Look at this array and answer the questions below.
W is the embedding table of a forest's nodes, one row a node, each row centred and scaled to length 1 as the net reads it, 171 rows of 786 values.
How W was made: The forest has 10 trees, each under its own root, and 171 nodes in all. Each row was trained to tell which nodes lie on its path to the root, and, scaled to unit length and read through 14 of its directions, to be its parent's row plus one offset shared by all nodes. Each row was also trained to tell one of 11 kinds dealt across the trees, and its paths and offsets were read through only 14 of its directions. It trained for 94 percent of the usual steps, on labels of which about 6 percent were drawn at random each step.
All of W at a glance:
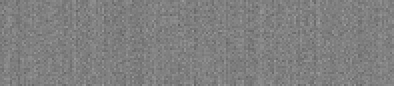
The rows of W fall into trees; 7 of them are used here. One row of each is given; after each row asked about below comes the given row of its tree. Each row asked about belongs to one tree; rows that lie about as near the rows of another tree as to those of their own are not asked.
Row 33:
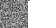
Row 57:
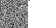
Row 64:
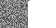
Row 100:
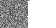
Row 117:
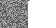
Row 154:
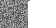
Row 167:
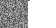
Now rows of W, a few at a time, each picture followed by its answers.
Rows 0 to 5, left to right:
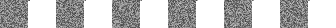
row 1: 33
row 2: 117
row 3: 167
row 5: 33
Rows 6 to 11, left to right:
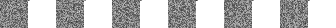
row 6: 167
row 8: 33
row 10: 100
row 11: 57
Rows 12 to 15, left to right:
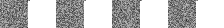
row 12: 154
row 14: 167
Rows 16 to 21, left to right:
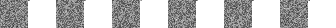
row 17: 117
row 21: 33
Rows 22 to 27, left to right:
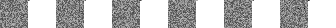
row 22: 33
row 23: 57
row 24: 117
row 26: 33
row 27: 57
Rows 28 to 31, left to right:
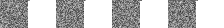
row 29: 167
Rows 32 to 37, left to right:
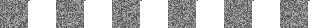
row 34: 33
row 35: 33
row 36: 57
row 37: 117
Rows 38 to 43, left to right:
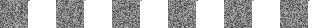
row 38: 100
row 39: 33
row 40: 57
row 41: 57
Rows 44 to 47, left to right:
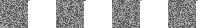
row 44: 33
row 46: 33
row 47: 33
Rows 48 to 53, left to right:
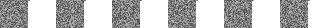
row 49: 57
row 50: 117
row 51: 33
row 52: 167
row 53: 117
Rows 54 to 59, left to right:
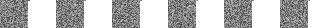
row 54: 154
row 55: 64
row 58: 154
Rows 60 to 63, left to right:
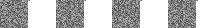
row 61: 57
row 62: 57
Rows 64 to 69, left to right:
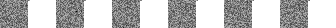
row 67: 57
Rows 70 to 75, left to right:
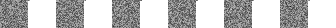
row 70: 117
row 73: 33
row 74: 117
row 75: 33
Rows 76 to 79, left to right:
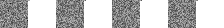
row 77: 57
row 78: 57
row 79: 117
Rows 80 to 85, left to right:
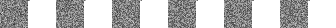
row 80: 100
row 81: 33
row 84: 117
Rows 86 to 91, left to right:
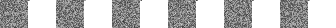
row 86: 117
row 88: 57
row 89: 33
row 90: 57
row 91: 100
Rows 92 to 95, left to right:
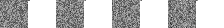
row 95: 167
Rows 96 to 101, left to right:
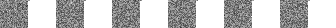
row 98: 64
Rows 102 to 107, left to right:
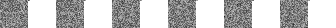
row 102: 33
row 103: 117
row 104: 57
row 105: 117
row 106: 154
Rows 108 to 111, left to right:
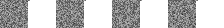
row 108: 57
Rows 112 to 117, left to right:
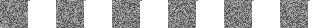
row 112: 117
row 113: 33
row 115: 57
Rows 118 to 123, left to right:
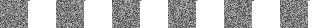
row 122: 154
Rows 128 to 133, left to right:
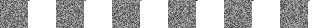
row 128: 64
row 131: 117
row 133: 167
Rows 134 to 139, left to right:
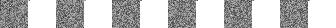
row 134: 33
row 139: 167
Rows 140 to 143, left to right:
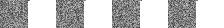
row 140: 100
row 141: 167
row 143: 64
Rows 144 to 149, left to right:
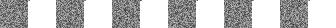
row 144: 57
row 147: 57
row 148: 100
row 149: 57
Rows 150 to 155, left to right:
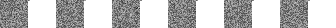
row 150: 33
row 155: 100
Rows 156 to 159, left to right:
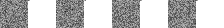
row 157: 33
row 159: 117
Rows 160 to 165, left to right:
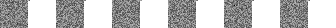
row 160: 57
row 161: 57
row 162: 100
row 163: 117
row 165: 117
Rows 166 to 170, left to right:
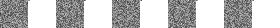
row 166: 100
